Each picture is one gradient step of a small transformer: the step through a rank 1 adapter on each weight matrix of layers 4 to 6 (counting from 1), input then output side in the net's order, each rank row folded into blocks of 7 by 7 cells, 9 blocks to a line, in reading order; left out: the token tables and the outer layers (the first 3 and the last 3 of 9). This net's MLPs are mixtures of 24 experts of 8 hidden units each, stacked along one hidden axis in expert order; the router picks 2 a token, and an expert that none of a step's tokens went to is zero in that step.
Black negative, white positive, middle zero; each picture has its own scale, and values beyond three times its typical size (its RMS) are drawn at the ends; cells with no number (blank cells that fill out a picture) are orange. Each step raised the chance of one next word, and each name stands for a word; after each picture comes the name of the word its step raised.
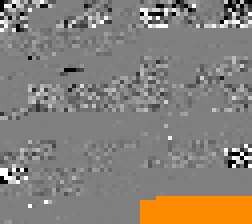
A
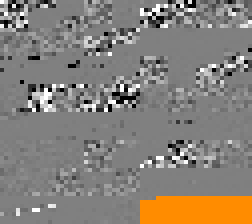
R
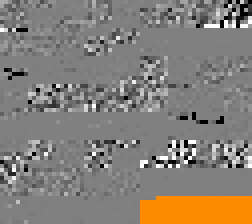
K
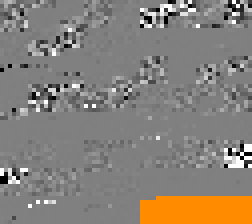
A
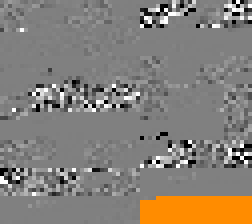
K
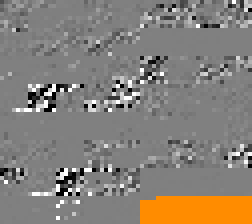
K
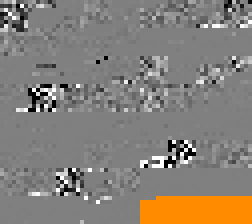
K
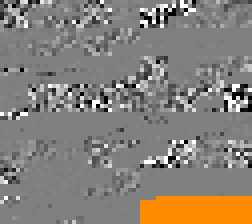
R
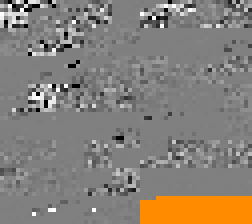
R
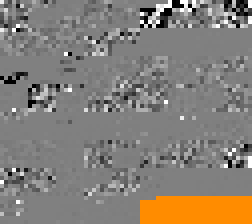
A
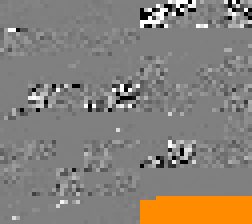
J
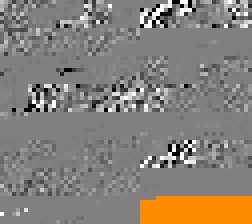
K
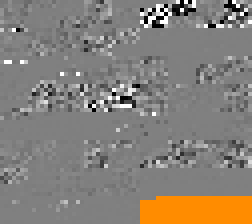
J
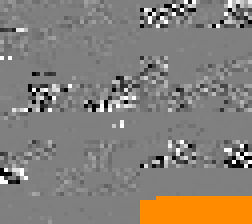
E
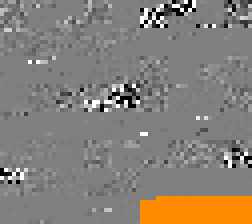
J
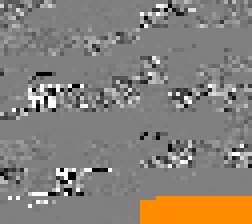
R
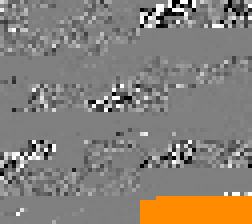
J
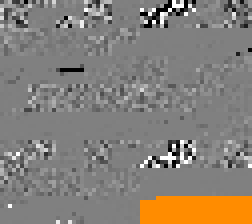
R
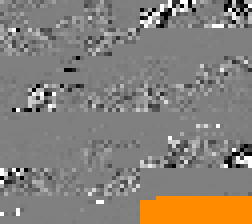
A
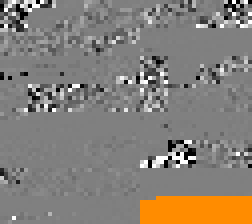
K
